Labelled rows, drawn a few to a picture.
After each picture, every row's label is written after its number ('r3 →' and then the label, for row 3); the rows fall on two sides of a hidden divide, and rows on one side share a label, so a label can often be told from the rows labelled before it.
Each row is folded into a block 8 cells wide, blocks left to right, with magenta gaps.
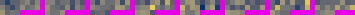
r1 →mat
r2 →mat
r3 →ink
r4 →mat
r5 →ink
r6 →mat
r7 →mat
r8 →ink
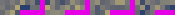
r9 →mat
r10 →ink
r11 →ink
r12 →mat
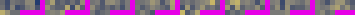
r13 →ink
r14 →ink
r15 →mat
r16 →mat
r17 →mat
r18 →ink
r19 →mat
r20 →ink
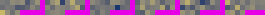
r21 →mat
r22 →ink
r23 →mat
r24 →mat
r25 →mat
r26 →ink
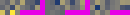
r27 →mat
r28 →mat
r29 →ink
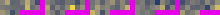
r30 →ink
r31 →ink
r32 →mat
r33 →ink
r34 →mat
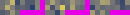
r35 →mat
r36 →ink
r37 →mat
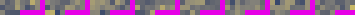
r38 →mat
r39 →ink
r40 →ink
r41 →ink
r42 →mat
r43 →ink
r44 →mat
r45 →mat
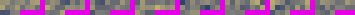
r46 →ink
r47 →ink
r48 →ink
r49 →ink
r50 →mat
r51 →ink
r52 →ink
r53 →ink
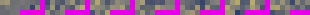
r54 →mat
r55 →mat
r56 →ink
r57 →ink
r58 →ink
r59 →ink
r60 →ink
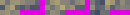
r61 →mat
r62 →ink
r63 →mat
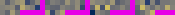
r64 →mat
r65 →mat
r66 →mat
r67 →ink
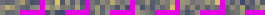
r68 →mat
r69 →ink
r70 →mat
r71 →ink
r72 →ink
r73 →mat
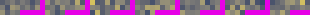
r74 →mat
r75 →mat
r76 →ink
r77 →ink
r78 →mat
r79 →mat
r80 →mat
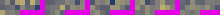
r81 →mat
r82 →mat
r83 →ink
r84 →ink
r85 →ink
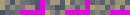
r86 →ink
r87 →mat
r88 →ink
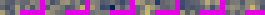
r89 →mat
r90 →mat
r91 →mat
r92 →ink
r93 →mat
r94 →ink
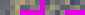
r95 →mat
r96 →mat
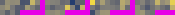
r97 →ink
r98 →mat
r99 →ink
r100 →mat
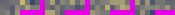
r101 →mat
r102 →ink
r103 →mat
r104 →ink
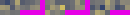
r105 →mat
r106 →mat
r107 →mat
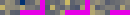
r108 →ink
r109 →mat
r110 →ink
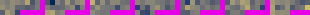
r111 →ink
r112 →mat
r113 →mat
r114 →mat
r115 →mat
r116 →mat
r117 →mat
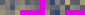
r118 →mat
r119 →mat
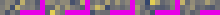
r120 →mat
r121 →ink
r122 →ink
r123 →mat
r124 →ink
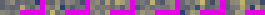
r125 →mat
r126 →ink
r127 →ink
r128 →mat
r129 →mat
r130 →mat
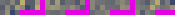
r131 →mat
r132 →ink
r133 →ink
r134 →mat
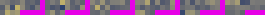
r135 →mat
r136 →mat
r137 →mat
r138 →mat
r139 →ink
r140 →ink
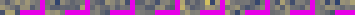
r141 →ink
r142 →mat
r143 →mat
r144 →ink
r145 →ink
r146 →mat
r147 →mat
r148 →ink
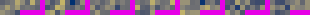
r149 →mat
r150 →mat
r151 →mat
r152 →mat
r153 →ink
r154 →mat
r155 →ink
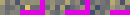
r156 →ink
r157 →mat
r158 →ink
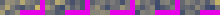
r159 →mat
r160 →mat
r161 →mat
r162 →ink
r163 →mat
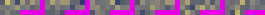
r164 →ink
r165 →mat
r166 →mat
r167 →mat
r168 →ink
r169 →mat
